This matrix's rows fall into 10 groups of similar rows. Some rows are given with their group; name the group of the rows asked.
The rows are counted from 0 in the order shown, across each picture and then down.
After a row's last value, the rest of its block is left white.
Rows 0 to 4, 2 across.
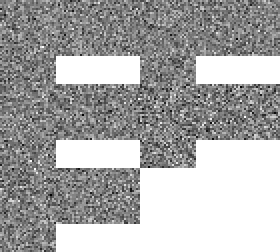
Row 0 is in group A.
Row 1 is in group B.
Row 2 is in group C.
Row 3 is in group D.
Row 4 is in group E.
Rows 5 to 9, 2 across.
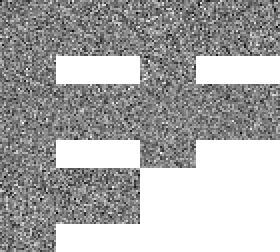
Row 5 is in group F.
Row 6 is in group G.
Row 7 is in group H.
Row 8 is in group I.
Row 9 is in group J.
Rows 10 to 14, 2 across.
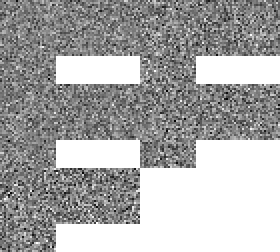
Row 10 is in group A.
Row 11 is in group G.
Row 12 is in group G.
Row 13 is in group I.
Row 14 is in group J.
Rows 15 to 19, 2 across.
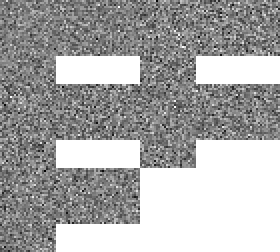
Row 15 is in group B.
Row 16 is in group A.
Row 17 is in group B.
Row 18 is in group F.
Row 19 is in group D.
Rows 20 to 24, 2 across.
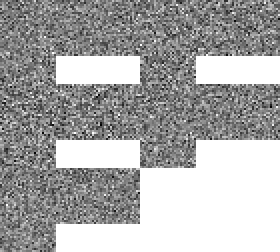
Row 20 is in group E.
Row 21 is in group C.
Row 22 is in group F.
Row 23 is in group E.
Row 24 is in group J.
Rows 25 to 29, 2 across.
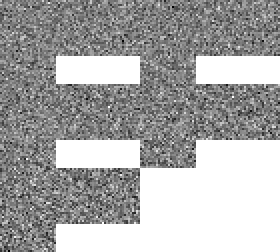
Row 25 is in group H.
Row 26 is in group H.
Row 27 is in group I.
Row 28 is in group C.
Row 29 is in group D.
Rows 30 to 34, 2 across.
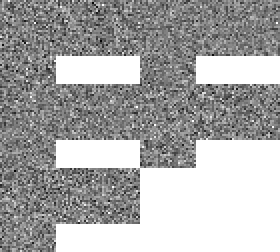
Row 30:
F
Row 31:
D
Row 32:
D
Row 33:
C
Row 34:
J
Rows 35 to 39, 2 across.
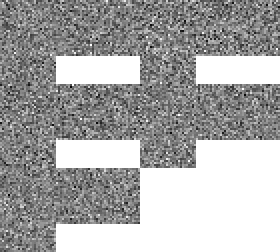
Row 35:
B
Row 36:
J
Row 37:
F
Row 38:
F
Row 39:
H
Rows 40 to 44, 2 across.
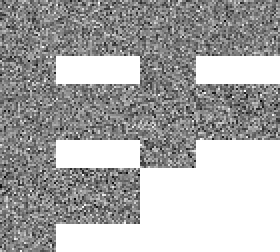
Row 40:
A
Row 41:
D
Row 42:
H
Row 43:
C
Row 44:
J
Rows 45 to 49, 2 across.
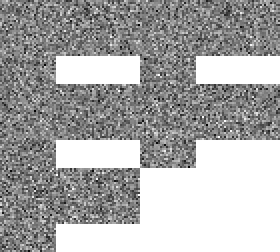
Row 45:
I
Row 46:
I
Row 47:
B
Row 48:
J
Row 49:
F
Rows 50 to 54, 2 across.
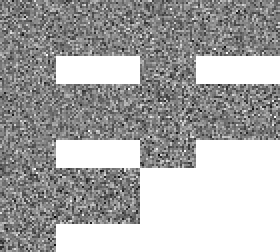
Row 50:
E
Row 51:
F
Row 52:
H
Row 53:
E
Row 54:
C
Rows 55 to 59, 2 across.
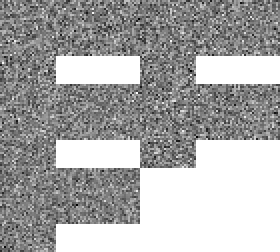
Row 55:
C
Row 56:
D
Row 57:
A
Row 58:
D
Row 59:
D
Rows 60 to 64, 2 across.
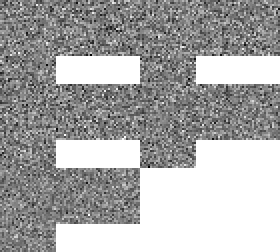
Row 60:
C
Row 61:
A
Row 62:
J
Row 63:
D
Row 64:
H
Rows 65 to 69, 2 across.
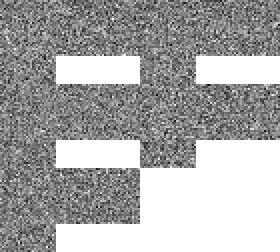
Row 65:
J
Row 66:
J
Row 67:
A
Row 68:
I
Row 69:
B
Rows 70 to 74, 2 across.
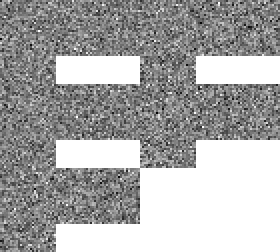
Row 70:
F
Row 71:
C
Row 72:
B
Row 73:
G
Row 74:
C
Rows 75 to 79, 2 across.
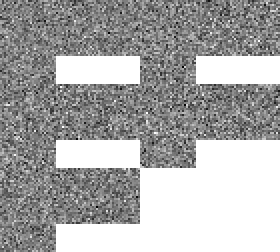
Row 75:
J
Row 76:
I
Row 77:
G
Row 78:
J
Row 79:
B
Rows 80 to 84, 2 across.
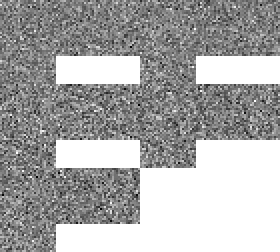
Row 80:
H
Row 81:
G
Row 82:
A
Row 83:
G
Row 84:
G
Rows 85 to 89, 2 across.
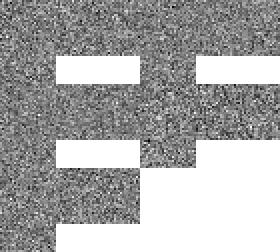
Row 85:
F
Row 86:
H
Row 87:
F
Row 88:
G
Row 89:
A
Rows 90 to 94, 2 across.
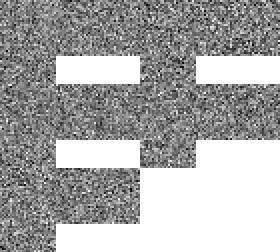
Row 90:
A
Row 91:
B
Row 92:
F
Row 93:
C
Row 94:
E
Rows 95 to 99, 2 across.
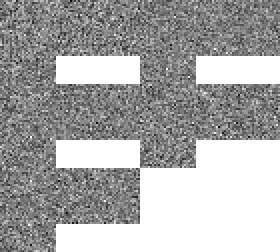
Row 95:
A
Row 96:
F
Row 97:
B
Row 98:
F
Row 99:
D
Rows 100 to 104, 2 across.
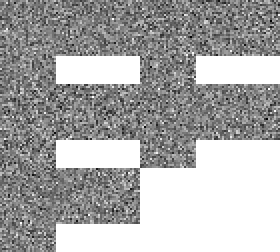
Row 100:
J
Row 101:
E
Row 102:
C
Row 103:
H
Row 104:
H
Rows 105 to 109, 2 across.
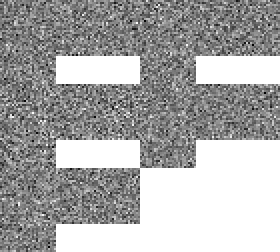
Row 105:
D
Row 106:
B
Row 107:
E
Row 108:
E
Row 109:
A
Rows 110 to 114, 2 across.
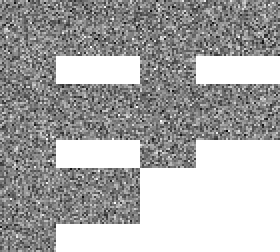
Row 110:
J
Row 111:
H
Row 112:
E
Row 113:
H
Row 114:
A
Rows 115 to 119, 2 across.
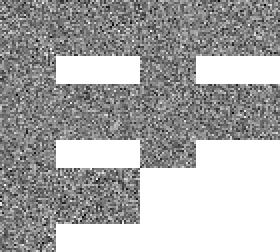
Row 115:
E
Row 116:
A
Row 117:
I
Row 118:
B
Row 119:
F
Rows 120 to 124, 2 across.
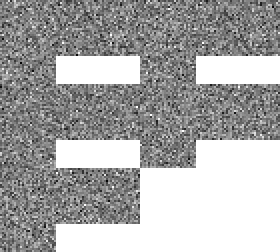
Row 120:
G
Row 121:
G
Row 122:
D
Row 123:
A
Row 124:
J
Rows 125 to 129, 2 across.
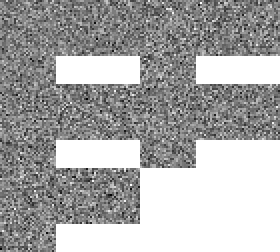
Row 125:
B
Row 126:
G
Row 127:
I
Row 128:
J
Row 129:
C
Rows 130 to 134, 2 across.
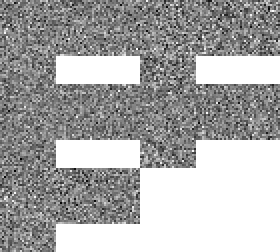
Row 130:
J
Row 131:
I
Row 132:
B
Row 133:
G
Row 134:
J
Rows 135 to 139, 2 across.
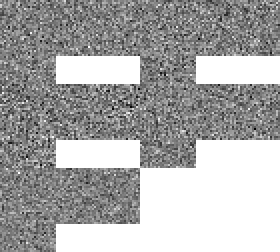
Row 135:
H
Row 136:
I
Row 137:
E
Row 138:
A
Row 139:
I
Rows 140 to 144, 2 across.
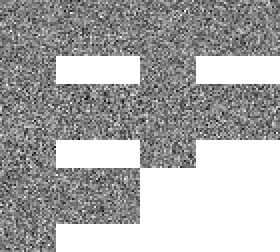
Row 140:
A
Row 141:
B
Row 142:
I
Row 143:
J
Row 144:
F
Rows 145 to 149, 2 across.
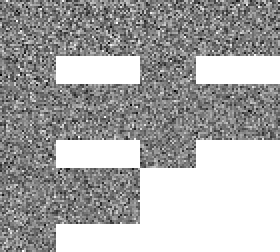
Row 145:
I
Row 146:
B
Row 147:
D
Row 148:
C
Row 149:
G
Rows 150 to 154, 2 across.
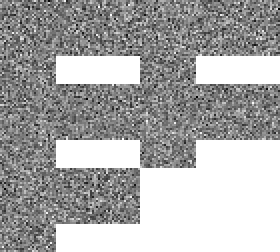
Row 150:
H
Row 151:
A
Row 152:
E
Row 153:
J
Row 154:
B
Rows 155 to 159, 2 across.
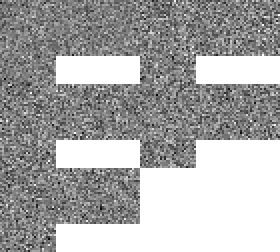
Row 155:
D
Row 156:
E
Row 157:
F
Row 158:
I
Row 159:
F
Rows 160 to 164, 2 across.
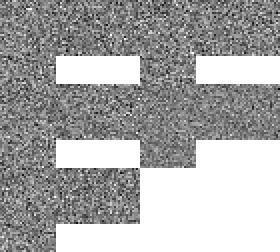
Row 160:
G
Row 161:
E
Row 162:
E
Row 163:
E
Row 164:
G
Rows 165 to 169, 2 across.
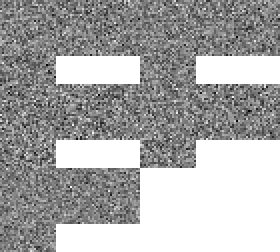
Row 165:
C
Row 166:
C
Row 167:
F
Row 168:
C
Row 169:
I
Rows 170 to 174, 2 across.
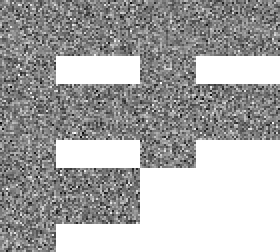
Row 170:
I
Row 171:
J
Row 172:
F
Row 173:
J
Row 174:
G
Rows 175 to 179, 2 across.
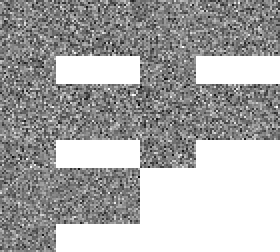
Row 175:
B
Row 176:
A
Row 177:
I
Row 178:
D
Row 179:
A
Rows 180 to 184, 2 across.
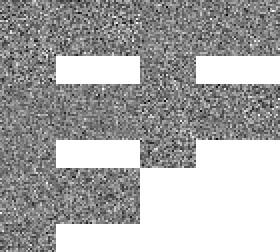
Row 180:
E
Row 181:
I
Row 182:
F
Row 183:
E
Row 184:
C
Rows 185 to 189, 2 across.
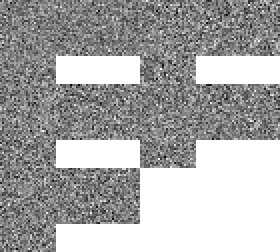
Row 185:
F
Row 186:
I
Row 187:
A
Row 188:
I
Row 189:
B
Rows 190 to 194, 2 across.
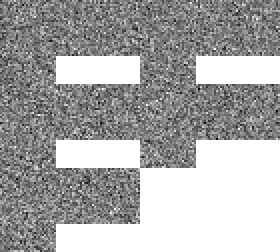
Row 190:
D
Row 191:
F
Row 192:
F
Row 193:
G
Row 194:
I
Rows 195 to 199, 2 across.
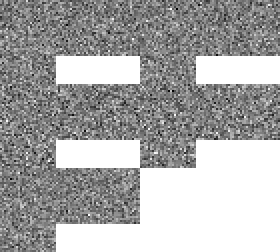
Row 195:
J
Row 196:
G
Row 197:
F
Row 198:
H
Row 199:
H
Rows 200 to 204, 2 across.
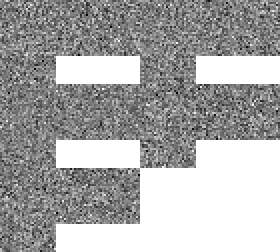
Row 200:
I
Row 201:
I
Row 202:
F
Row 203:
G
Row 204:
J
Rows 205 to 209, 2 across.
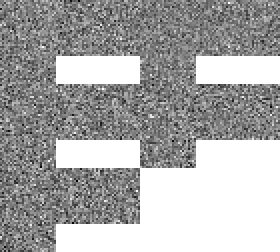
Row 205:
A
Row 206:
H
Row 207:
F
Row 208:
E
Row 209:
D
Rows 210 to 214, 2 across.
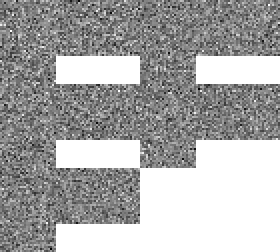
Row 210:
A
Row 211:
H
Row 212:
B
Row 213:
G
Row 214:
E
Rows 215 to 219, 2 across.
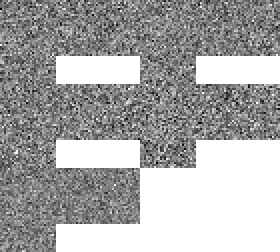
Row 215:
C
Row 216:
G
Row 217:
H
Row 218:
I
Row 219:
G
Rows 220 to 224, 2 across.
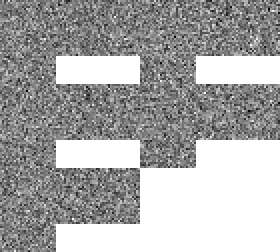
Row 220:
G
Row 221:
I
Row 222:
I
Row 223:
C
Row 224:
B
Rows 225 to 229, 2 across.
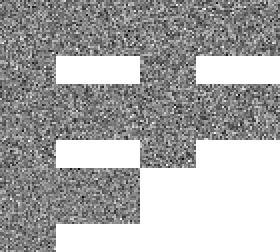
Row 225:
H
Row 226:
C
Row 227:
D
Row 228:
F
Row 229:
A
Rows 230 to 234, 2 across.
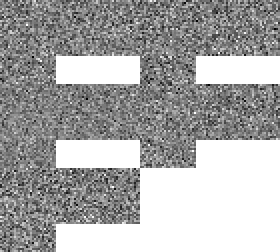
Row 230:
E
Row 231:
D
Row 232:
I
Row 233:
G
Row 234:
J
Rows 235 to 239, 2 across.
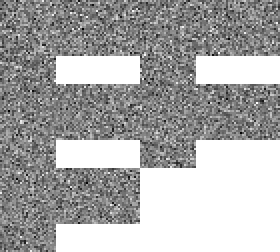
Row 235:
A
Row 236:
D
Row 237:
H
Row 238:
I
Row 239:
I
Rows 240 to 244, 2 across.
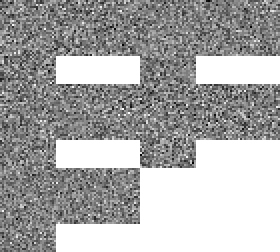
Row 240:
C
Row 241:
I
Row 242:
E
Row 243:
J
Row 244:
H
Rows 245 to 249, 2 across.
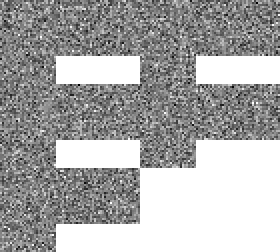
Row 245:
B
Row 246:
E
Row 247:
A
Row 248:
F
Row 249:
G
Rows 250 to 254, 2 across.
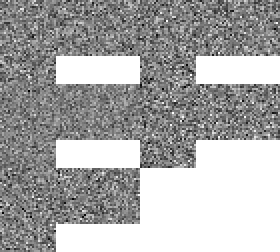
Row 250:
C
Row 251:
D
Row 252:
H
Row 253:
D
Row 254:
F
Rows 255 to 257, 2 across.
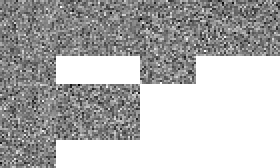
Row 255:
A
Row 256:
J
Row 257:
A
